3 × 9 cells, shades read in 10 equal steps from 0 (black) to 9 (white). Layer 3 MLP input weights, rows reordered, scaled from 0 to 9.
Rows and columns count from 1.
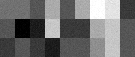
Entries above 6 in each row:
2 2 1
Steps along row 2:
down up up down same up up down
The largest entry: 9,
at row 1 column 7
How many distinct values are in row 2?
6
